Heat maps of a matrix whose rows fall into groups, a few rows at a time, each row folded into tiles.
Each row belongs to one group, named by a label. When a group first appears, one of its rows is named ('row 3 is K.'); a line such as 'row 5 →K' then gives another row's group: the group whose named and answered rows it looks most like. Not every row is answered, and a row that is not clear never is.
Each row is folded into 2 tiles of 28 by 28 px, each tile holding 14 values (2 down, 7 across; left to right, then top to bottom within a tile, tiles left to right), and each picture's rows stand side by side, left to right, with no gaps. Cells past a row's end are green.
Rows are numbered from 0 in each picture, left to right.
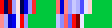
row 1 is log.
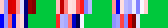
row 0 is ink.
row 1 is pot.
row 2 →log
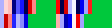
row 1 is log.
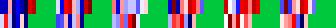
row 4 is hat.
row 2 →log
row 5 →pot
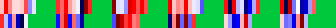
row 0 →pot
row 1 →ink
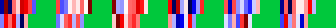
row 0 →pot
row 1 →hat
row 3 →log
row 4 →log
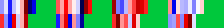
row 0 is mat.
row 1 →ink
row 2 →hat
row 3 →log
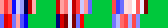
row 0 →ink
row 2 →hat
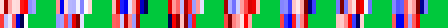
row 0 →pot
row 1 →log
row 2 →mat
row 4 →hat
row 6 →pot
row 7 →mat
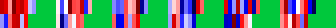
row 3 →ink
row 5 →mat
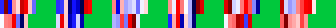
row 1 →ink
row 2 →log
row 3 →ink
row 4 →mat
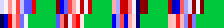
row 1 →hat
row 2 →ink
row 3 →hat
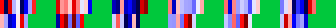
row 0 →log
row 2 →ink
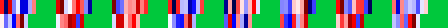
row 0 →log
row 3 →log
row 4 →pot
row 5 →mat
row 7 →log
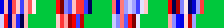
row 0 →pot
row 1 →mat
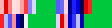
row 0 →pot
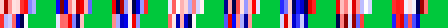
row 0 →pot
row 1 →pot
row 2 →log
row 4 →pot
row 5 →ink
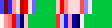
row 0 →pot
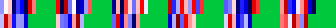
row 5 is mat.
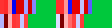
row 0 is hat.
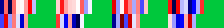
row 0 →pot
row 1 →pot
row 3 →log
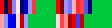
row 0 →log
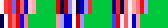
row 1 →log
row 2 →pot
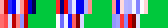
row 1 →log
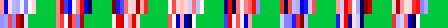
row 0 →log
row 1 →mat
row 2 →hat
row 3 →pot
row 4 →pot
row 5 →log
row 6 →ink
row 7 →pot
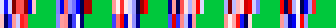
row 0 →mat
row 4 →pot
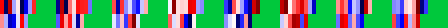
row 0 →log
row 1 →pot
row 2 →log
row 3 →pot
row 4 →ink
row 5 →mat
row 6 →ink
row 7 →mat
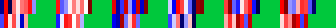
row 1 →hat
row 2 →hat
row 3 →ink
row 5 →mat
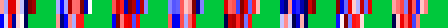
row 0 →ink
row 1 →mat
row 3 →mat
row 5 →ink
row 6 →hat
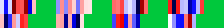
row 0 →mat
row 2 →ink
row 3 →log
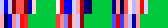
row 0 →mat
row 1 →mat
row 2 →pot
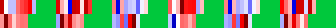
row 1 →hat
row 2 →log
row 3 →mat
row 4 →log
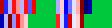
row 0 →hat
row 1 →mat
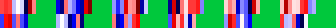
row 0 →ink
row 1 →ink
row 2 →mat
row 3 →pot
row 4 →ink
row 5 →pot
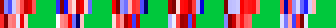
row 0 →hat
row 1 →pot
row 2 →mat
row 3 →mat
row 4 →hat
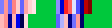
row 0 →pot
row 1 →ink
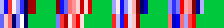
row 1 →hat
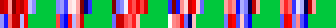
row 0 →mat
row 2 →hat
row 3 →pot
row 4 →ink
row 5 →ink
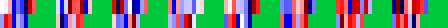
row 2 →log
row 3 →log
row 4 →ink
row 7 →pot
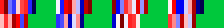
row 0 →mat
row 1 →ink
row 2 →hat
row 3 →mat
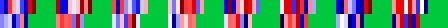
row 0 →ink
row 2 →log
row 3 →mat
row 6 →ink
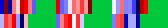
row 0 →pot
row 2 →ink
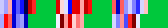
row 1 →hat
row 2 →log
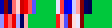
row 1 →mat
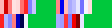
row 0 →pot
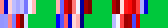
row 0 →log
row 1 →ink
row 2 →mat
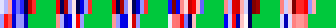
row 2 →log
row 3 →pot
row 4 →ink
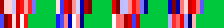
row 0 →hat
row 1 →ink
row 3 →pot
